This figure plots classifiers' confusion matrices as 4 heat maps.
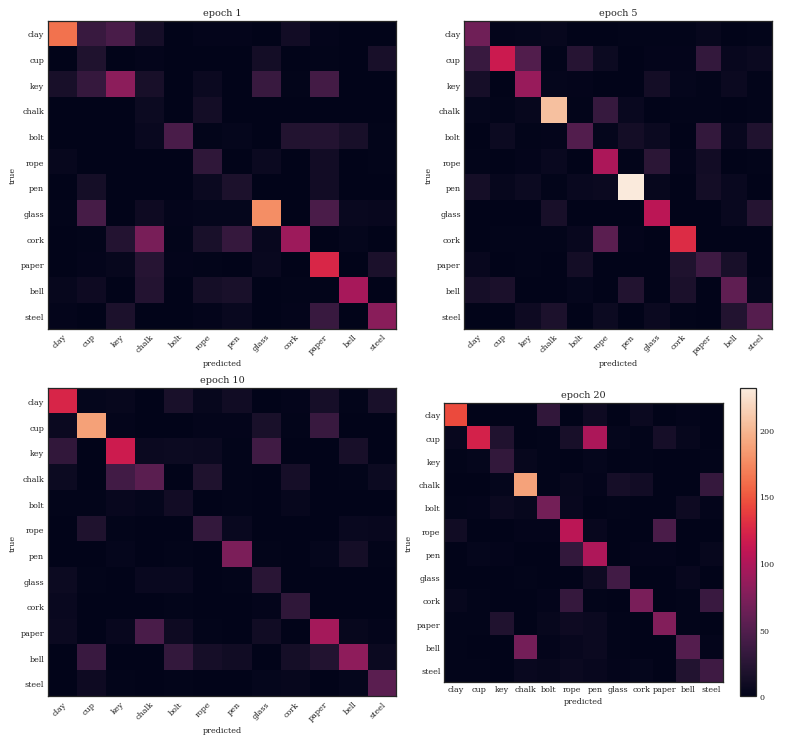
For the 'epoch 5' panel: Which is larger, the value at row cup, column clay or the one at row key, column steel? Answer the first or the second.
the first
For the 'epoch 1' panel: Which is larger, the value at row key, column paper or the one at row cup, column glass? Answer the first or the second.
the first
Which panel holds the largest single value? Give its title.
epoch 5
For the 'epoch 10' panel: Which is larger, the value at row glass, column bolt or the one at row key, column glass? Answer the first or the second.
the second
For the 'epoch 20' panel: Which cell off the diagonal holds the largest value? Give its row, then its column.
cup, pen
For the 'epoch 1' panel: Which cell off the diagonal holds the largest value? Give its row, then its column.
cork, chalk
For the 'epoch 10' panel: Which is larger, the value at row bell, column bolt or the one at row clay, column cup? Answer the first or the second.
the first
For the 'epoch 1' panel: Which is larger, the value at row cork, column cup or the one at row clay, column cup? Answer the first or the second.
the second
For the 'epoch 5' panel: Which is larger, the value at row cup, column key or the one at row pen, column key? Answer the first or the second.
the first
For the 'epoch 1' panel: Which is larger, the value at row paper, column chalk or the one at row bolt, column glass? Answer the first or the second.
the first
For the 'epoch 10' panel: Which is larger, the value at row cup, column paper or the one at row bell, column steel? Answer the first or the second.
the first
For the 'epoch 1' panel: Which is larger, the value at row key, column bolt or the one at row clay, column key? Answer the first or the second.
the second
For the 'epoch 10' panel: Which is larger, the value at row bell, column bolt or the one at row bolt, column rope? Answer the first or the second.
the first
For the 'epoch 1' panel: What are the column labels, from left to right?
clay, cup, key, chalk, bolt, rope, pen, glass, cork, paper, bell, steel
